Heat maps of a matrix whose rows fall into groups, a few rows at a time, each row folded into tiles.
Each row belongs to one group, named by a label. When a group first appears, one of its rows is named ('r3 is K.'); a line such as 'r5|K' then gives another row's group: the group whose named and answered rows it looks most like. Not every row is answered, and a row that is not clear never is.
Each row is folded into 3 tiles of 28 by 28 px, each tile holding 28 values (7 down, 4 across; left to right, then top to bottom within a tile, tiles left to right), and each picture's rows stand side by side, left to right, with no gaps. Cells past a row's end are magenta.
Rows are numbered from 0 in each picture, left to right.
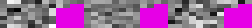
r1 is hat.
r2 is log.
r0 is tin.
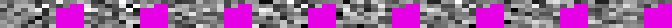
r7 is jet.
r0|tin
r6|log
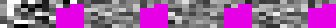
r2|log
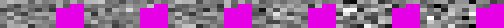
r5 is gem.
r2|hat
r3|jet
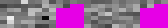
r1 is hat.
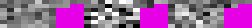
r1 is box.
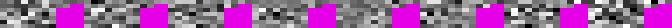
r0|gem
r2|hat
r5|log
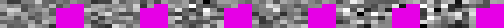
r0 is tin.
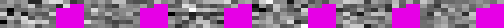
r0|log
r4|hat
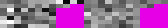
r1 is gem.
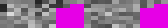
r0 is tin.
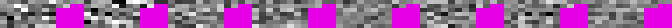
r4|tin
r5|hat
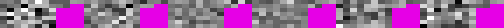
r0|box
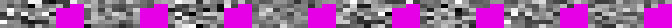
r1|box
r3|tin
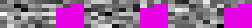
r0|gem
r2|tin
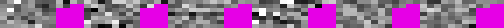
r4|tin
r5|tin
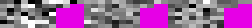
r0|log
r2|box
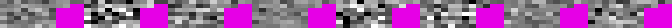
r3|log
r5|gem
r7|log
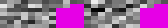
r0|gem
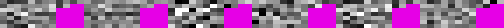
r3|log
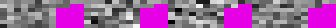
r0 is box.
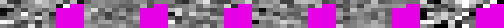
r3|log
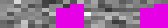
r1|gem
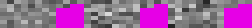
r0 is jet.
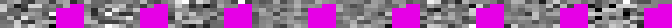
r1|jet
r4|gem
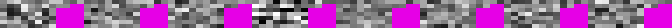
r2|tin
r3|gem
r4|log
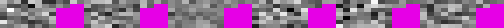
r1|hat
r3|box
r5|jet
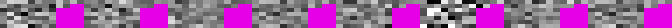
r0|hat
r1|box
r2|jet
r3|hat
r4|tin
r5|tin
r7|hat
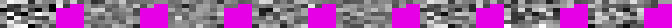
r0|hat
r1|tin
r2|gem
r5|hat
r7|box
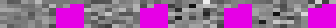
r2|box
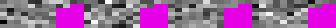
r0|log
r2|box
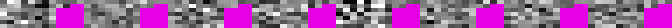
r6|box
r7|hat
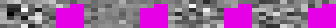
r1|box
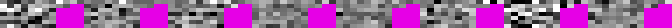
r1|box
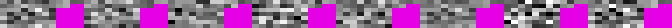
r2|log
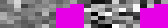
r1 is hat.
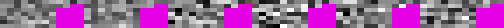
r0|log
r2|log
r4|log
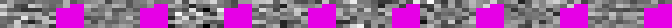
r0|gem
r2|box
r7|gem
